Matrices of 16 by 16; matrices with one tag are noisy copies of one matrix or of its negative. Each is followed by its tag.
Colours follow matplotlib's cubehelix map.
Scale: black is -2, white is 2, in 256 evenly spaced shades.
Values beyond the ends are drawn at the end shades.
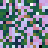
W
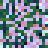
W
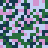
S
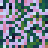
W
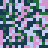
W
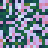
W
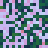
W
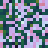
W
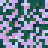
S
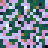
S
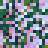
W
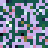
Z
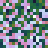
S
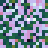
S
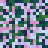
Z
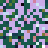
S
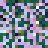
Z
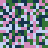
Z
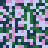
Z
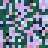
W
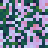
W
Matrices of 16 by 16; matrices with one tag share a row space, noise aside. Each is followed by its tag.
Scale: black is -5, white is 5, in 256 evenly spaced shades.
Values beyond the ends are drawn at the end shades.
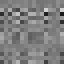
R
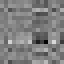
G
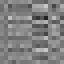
G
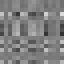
R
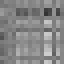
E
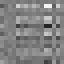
E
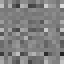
R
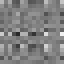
R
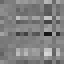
E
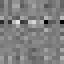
R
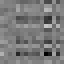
E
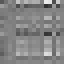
E
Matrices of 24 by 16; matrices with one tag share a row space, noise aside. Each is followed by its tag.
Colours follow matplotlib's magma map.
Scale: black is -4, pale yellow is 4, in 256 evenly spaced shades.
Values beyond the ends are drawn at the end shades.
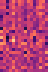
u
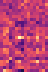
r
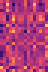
u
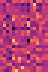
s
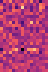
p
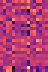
s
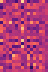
p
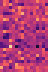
r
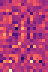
p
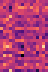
r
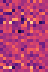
p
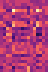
s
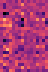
r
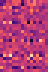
p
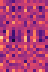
u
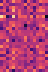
u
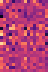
u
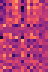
p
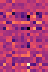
s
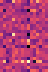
s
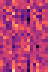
s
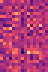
p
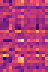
r
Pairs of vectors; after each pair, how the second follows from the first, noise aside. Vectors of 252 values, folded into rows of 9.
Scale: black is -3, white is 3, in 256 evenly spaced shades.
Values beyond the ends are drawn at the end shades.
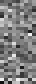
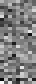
negated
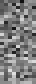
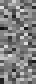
shuffled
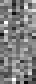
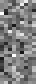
shuffled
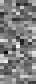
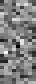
negated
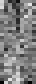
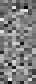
shuffled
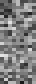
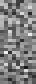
shuffled
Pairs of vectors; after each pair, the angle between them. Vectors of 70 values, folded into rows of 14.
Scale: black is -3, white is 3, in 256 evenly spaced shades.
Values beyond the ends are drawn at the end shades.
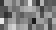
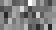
partly aligned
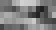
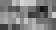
nearly parallel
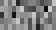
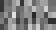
partly opposed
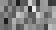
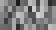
nearly parallel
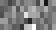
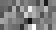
nearly parallel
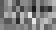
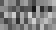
nearly parallel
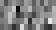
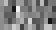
nearly opposite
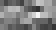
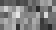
partly aligned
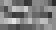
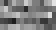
nearly opposite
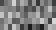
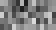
orthogonal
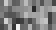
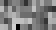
nearly opposite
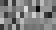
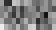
orthogonal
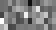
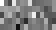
orthogonal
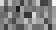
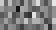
nearly parallel
